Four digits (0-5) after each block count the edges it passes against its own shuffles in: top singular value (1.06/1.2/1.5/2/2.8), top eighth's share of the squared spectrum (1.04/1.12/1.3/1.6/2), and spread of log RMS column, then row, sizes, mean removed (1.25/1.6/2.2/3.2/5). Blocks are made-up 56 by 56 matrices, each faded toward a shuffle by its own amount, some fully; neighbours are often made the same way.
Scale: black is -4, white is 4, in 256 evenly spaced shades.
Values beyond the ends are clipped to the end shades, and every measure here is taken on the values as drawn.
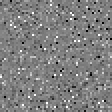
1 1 0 0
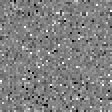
3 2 0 0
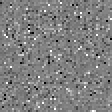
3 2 0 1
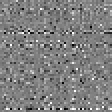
4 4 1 3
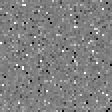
1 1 0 0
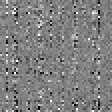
2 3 3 2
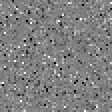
0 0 0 0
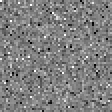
0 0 0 0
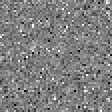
2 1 0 0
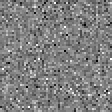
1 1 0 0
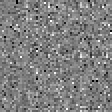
3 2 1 0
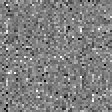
3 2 1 0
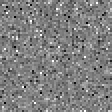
0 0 0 0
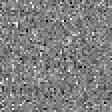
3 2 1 0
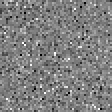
0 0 0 0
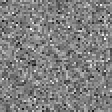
2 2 0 0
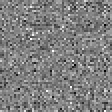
3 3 1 1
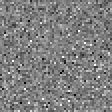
1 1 0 0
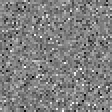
0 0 0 0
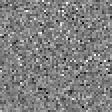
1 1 0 0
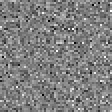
3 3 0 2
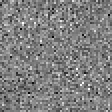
2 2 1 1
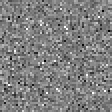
1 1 0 0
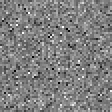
1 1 0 0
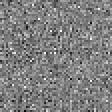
3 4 2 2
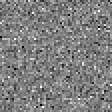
2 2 1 1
